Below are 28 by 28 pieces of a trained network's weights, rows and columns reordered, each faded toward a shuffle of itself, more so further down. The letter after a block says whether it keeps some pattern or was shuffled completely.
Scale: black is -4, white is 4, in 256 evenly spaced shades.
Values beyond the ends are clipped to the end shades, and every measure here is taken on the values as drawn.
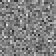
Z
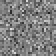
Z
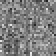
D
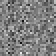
D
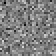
Z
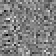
D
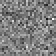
Z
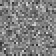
Z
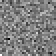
Z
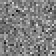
Z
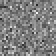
Z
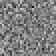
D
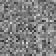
D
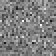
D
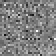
D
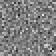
D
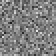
Z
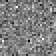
Z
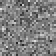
Z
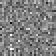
D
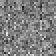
D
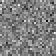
D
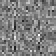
D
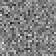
Z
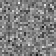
D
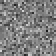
Z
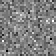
Z
